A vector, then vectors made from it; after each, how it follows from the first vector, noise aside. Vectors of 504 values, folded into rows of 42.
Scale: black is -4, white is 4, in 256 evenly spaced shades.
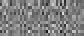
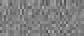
shrunk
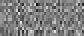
reversed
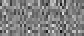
copied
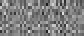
copied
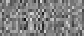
wrapped around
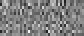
copied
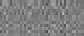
shrunk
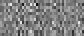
reversed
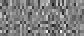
negated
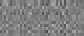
shrunk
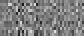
reversed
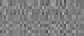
shrunk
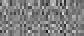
copied
